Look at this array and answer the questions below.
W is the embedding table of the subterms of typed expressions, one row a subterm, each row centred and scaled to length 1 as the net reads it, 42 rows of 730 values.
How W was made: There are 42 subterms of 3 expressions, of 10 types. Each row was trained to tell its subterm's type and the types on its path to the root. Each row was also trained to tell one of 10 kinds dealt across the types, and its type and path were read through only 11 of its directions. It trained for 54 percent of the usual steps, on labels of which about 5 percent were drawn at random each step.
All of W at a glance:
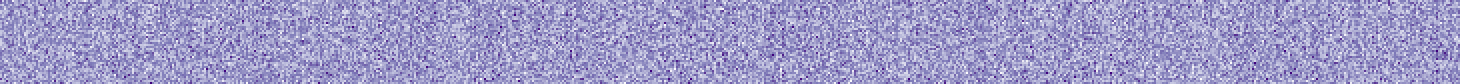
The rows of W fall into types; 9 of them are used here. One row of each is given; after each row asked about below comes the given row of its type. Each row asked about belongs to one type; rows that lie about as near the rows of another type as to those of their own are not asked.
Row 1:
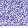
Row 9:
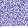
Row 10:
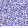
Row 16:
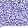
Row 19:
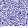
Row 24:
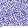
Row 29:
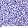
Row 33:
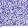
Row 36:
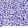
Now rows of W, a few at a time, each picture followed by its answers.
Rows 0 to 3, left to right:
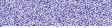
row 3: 33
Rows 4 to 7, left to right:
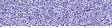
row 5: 24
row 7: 33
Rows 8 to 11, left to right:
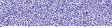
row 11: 10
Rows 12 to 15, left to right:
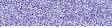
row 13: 19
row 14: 1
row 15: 19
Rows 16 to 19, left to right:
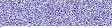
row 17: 10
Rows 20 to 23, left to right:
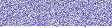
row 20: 19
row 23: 36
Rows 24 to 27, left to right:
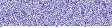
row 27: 33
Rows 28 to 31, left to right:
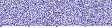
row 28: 36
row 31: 9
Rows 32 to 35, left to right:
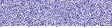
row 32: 9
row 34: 24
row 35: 19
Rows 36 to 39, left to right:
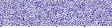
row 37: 10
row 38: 10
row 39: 29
